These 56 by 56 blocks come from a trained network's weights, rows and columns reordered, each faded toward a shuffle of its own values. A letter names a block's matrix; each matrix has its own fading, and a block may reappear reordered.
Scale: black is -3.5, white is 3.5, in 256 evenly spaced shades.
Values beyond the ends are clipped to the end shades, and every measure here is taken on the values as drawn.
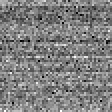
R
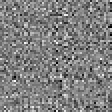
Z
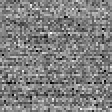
R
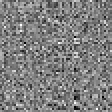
Z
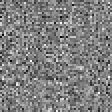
Z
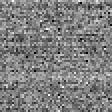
R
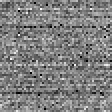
R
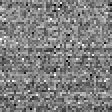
R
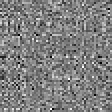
Z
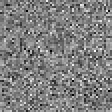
Z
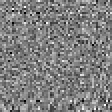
Z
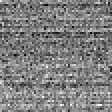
R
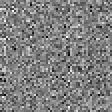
Z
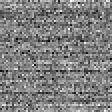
R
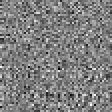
Z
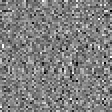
Z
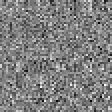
Z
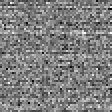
R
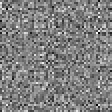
Z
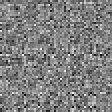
Z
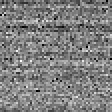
R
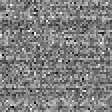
R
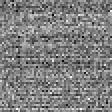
R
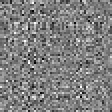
Z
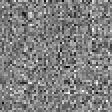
Z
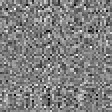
Z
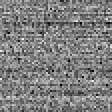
R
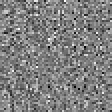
Z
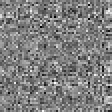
Z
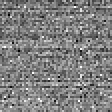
R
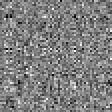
Z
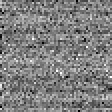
R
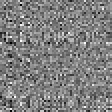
Z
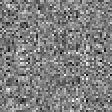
Z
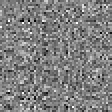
Z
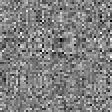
Z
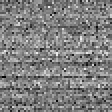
R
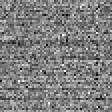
R
